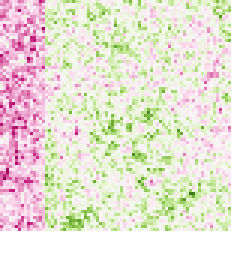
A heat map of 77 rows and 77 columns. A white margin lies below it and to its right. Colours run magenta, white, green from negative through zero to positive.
A vertical seam about 20% of the way across splits the table, and the right part is higher. On average the colour sits 50% of the way up the scale. The texture is blotchy. There are no regular stripes.
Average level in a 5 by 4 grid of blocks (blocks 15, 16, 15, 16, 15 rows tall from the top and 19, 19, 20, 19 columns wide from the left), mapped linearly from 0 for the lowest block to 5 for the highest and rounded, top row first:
1 5 4 4 / 0 4 4 3 / 0 4 5 3 / 1 4 5 3 / 1 5 5 5
